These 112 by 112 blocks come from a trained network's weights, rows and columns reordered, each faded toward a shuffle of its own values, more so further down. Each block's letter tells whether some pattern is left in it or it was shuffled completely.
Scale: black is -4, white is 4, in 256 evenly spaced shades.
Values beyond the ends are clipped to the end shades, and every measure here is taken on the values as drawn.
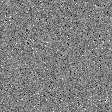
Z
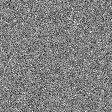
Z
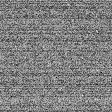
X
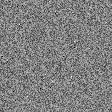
Z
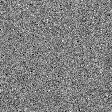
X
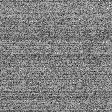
X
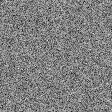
Z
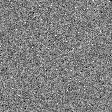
Z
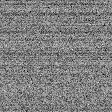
X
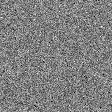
Z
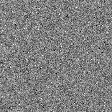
X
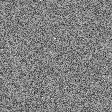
Z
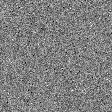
Z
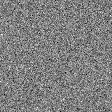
Z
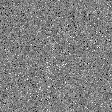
X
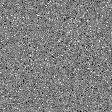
Z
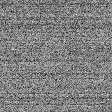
X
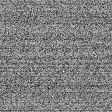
X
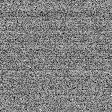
X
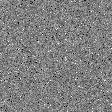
Z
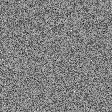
Z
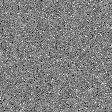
Z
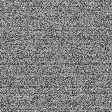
X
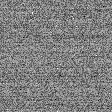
X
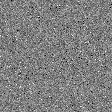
Z
